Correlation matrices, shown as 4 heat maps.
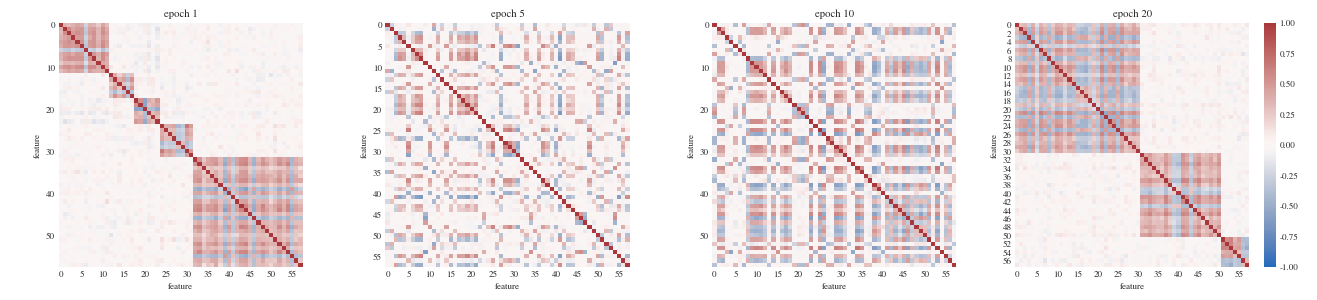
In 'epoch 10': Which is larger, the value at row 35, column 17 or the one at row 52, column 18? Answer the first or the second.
the first
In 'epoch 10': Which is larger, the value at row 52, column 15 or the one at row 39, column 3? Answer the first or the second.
the first
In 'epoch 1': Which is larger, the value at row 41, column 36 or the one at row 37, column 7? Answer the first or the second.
the second
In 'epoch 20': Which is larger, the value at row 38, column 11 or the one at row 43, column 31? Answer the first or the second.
the first
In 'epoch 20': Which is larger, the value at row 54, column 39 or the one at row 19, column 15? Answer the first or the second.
the first
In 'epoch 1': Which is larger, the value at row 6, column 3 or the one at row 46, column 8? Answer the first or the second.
the second
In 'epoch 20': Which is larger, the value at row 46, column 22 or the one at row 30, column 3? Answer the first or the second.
the first
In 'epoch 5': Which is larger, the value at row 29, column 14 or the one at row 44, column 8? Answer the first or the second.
the first
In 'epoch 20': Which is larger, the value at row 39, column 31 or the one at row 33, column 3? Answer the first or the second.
the second
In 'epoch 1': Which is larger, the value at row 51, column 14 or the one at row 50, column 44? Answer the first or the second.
the second
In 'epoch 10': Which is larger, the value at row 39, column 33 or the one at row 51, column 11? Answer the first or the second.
the second
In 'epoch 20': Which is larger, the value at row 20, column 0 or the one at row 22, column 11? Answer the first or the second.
the first
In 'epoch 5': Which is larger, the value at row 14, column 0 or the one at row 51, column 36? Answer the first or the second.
the first
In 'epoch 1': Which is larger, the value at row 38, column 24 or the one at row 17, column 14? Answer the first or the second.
the second
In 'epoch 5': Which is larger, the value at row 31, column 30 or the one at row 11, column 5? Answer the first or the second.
the second
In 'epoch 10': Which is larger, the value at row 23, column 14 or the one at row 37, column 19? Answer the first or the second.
the first
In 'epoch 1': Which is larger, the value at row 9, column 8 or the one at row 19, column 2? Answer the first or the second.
the first
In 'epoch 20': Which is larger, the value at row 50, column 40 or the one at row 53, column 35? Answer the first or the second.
the second
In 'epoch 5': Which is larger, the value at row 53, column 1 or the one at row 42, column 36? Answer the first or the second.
the second
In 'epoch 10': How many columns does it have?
58
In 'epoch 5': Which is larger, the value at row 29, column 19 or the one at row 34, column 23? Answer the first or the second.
the second
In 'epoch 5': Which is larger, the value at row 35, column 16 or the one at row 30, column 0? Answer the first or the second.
the first
